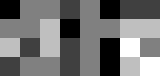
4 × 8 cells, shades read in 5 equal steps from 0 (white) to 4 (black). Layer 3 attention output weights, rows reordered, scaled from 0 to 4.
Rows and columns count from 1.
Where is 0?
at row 3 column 7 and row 4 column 8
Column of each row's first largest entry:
1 4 6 6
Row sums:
23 15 16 17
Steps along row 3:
up down up down up down up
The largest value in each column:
4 3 2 4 2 4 3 3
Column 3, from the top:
2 1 1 2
